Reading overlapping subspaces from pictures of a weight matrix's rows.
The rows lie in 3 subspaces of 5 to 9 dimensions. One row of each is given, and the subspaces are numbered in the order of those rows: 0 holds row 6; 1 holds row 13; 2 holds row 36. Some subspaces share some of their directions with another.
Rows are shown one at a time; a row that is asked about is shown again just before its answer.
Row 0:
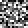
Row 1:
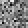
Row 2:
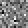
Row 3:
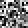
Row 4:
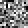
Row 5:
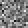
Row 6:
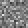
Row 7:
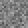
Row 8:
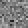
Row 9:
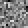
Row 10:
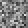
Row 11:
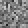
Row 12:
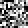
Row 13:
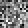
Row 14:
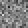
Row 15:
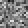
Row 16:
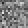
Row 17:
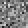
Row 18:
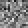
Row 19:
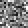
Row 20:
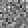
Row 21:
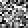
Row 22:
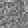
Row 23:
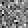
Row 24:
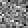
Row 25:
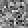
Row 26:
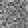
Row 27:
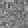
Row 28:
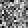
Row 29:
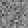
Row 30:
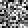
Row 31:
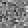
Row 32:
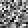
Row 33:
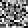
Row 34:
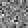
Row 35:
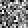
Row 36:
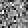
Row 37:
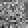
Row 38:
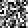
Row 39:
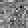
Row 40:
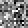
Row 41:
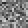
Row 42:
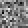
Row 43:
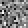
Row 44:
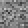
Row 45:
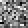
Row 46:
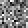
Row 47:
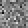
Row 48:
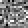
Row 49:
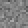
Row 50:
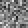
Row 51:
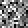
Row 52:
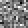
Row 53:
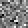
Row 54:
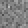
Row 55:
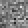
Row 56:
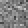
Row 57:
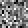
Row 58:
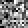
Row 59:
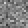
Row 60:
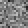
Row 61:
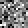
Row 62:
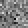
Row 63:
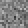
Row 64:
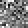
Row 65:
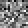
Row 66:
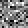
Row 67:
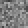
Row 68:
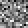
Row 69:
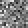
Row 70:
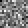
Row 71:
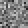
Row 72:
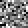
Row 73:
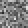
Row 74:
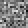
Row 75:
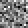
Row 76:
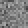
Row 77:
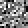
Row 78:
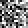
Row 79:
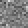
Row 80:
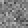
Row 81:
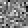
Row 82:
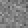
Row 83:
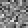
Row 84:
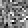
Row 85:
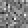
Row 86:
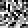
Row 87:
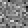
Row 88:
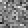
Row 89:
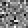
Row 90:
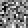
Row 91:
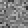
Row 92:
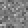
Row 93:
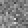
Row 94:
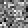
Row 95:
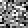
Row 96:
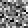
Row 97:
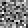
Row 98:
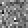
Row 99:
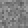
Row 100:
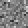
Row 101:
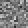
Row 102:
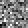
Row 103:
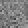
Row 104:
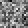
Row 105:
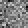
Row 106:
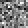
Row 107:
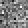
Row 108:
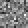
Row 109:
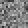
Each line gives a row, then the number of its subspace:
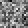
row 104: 0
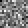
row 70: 0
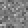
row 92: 0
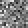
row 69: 1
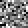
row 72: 0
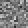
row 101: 1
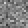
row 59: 0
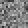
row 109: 2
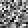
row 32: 2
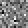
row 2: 2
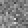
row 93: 0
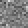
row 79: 1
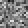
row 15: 0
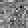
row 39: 0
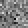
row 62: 0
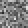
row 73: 2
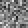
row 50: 2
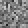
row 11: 2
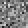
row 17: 0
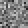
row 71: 1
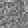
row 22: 2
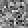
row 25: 0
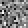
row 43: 0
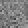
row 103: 0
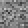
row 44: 2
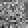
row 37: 0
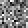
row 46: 0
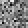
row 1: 0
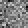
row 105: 1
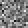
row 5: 2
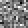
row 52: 2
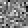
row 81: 0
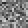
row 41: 0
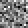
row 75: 2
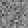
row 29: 0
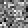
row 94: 0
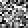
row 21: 1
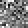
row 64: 1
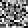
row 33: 2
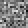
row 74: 0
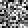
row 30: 2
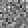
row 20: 1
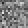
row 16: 1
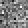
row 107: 0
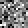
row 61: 0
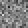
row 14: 1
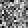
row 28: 0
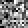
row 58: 0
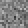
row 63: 1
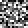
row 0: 2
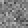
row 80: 0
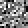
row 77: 2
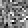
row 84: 0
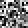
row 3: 0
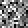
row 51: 0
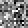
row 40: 0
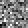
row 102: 0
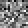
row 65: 2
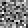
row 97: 0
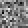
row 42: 1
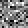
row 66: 0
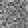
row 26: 1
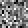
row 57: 1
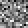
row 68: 2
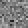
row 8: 0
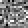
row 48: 0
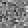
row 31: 0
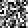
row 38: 0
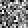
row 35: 2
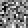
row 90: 0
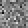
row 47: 0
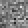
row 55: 0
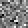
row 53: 1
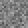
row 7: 0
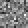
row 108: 2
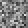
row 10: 0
